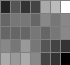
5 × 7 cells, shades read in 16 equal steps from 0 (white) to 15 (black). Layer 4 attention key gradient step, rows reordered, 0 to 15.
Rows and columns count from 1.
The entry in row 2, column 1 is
9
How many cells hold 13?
1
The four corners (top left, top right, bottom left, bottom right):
13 0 5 15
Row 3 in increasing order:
7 8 8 9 9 9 9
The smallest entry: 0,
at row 1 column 7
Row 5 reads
5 6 5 7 11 12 15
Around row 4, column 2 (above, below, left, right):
9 6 7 6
